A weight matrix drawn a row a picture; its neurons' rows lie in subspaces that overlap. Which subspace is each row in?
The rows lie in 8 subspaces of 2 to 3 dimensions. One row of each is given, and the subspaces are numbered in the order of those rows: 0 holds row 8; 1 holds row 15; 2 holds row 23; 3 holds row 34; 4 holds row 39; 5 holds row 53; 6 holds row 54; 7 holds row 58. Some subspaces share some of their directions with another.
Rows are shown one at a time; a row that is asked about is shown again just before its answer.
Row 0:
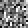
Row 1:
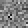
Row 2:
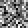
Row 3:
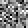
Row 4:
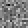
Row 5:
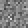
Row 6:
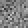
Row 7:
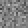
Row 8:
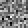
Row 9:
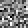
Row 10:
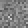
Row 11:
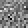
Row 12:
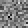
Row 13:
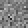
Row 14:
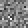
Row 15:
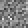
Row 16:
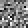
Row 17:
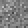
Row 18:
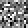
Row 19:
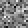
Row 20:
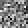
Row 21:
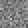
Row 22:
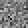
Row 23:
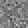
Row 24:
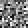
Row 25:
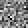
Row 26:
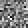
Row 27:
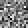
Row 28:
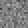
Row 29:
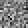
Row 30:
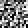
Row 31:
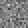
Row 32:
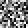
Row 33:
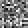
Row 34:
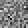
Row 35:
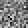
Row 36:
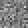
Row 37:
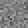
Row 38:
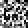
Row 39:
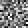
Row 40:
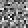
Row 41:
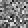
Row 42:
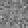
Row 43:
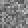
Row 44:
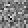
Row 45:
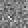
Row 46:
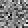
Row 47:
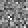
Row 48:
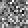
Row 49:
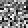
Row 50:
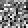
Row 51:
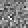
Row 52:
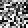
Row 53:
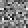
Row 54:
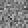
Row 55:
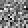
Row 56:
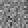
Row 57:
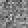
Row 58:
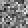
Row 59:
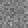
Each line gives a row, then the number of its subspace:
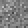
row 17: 3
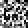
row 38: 5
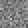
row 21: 7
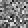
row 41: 1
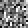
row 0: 5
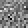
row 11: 3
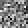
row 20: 7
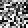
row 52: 1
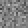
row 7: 2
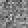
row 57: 0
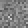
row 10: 4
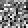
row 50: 6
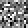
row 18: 5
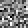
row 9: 0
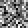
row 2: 6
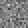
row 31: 2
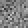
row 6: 3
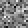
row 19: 5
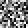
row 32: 2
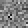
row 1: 4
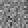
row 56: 5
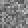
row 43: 7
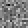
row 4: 2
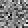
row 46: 4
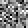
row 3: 7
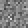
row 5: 0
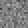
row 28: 2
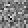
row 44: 5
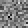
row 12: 4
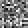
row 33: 2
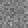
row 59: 5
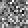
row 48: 1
